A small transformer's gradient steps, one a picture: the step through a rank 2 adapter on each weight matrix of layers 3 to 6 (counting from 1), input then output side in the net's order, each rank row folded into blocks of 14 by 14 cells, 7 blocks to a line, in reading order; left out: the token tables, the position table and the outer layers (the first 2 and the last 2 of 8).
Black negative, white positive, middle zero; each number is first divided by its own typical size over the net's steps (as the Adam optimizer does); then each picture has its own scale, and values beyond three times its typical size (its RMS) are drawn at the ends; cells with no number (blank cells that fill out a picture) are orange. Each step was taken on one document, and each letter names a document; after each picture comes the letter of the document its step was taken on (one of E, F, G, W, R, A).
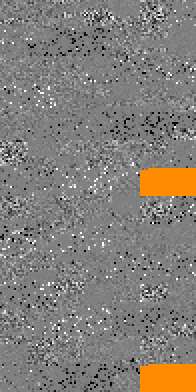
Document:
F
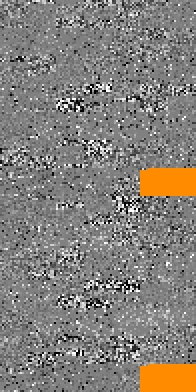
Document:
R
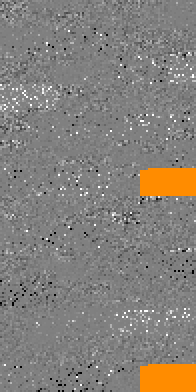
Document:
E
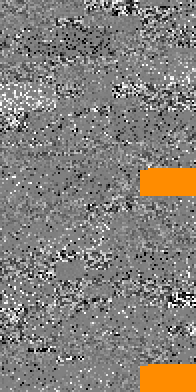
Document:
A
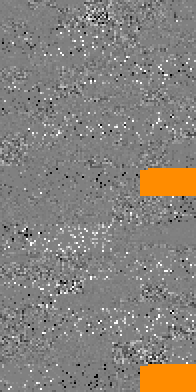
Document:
F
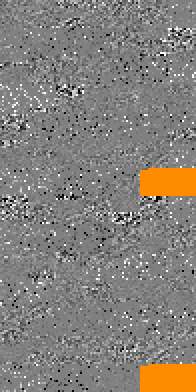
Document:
E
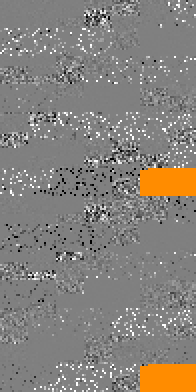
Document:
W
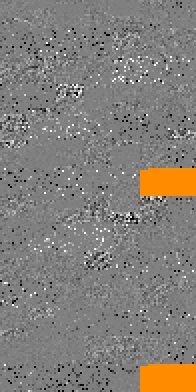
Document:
E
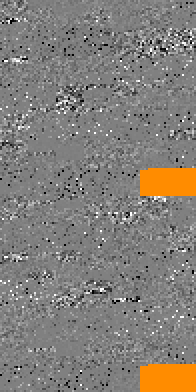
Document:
E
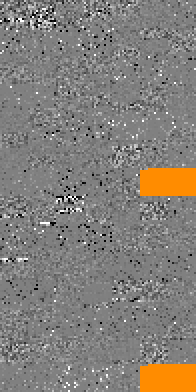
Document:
W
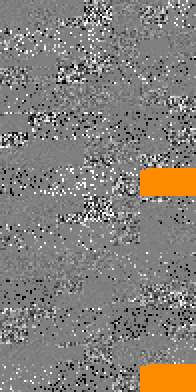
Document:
W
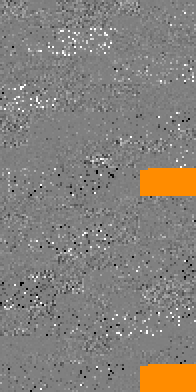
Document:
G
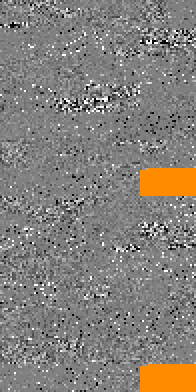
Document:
F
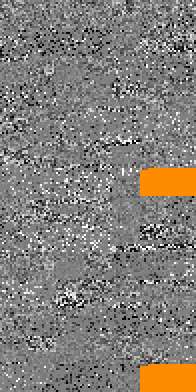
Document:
A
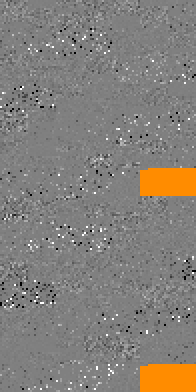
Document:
G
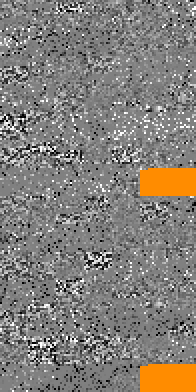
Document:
A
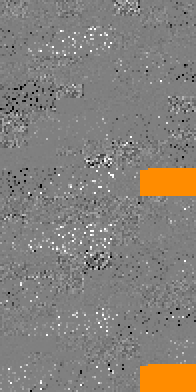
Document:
G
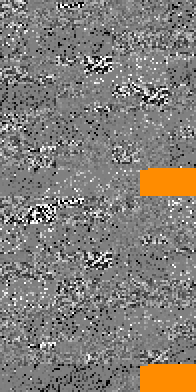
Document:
A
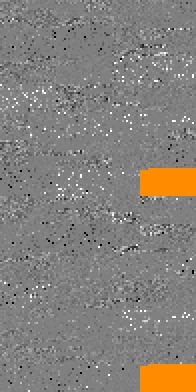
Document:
E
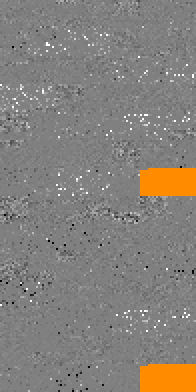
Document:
E
